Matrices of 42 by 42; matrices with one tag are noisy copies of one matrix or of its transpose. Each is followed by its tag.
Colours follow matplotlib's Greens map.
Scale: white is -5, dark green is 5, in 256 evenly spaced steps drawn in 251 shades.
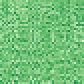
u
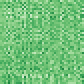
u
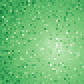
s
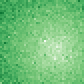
s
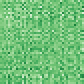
u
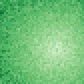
s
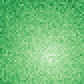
s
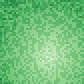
s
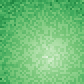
s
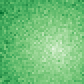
s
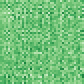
u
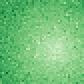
s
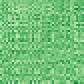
u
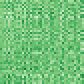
u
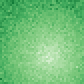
s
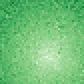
s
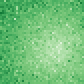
s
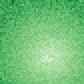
s
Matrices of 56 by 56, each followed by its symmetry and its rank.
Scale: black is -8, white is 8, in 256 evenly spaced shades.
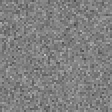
neither, full rank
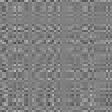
neither, rank two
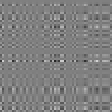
neither, rank one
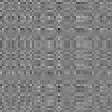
neither, rank two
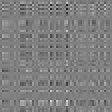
neither, rank two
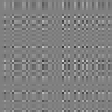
neither, rank one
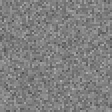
neither, full rank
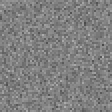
neither, full rank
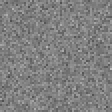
neither, full rank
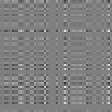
neither, rank one
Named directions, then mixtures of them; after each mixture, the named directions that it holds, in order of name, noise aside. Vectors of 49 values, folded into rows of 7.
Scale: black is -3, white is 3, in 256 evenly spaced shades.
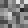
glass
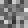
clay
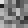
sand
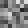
glass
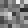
glass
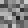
glass, sand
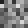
clay, sand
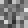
clay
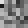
sand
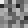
clay, sand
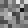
glass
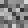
glass, sand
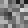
glass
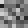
glass, sand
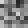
sand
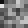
sand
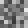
clay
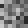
clay, sand
